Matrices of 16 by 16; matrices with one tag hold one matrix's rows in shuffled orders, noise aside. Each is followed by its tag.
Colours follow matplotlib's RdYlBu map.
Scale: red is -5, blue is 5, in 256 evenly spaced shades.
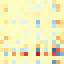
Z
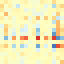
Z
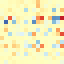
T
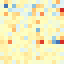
T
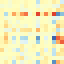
Z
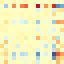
Z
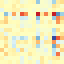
Z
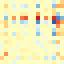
Z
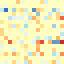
T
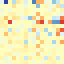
T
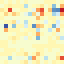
T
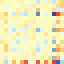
Z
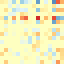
Z
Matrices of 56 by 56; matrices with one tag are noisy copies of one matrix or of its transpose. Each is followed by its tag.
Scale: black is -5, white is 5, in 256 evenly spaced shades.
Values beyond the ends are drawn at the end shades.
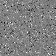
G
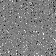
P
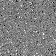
P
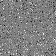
P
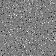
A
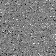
P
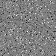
A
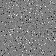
A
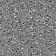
A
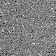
P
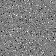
A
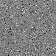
G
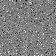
P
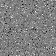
G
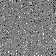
P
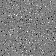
A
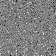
P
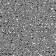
P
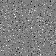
A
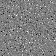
A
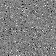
G
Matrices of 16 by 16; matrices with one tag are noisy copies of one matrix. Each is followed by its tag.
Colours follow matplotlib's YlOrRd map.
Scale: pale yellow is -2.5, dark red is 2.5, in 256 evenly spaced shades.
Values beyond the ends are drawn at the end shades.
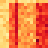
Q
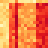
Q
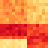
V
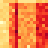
Q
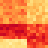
V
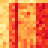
Q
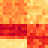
V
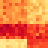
V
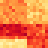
V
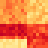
V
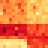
V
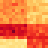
V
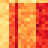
Q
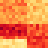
V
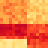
V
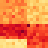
V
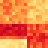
V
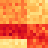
V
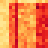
Q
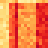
Q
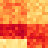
V
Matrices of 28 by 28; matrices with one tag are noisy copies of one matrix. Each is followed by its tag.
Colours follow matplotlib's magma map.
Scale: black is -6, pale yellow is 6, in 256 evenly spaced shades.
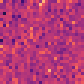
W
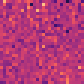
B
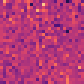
B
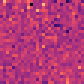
B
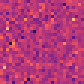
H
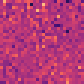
B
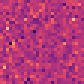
H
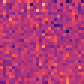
B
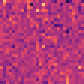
B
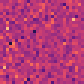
H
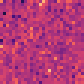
W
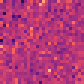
W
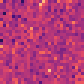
W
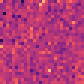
W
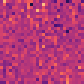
B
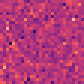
H
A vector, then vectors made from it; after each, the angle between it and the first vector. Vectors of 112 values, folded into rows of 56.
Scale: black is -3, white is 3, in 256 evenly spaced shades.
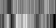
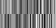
partly opposed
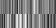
partly aligned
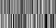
orthogonal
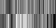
nearly parallel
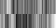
nearly opposite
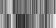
nearly opposite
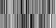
partly opposed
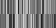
partly aligned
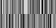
orthogonal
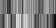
nearly parallel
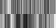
nearly opposite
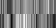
nearly parallel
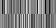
orthogonal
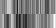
nearly opposite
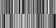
partly aligned
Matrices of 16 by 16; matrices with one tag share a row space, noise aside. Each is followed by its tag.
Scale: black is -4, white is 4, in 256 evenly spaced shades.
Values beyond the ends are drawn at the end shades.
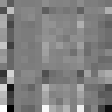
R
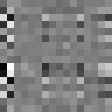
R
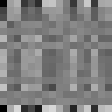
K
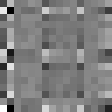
R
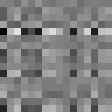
K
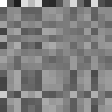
K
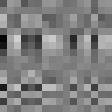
K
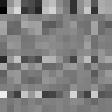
K
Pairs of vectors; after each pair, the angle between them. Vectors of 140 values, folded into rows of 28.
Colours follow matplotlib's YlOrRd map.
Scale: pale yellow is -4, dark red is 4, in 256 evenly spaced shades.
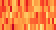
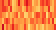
nearly parallel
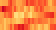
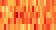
partly opposed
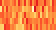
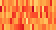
nearly opposite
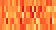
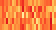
nearly parallel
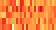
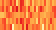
nearly parallel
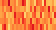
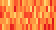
partly opposed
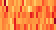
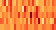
partly aligned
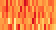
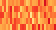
partly opposed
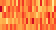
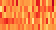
nearly opposite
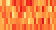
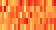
orthogonal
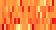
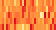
partly aligned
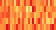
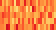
nearly parallel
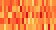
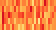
orthogonal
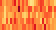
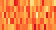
partly aligned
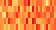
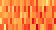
partly aligned
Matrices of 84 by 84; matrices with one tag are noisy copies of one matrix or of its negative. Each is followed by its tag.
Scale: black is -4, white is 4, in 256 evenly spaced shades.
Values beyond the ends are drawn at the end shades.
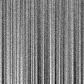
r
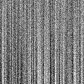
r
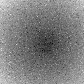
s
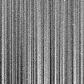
r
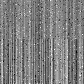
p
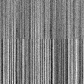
p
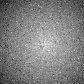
s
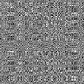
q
